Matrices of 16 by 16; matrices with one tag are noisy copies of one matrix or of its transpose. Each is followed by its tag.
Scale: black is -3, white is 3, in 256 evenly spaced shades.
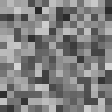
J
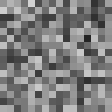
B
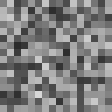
B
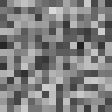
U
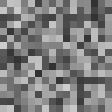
B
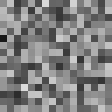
B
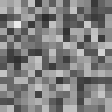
B
